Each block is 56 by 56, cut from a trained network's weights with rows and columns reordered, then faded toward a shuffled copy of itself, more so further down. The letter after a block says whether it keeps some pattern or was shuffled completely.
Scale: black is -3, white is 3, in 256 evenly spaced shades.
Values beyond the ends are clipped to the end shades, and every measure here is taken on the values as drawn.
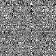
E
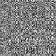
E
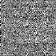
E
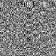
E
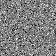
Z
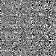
E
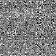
E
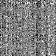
E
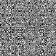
E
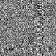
E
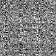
E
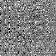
E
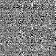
E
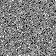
Z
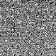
E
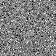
Z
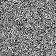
Z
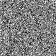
Z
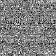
E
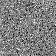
Z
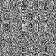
E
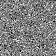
Z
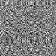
E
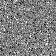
Z
